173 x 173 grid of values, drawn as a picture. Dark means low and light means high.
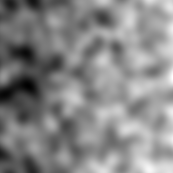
Values rise toward the right. The texture varies smoothly and slowly. No row or column stands out. There are no regular stripes. The ninth with the lowest average is the middle left.
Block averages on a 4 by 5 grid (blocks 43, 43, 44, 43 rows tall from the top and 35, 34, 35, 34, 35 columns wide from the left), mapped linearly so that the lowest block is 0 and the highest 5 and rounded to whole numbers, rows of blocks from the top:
1 2 2 4 4 | 0 1 3 4 4 | 0 2 3 4 4 | 1 2 3 4 5
